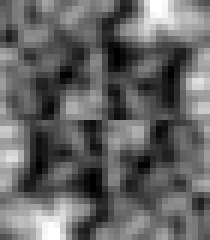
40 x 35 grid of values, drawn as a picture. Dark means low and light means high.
The texture is blotchy. No row or column stands out. It looks the same turned upside down. There are no lone odd cells.
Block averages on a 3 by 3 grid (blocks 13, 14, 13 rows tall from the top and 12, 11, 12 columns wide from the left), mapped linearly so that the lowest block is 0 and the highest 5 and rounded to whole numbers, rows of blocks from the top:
205 / 111 / 502
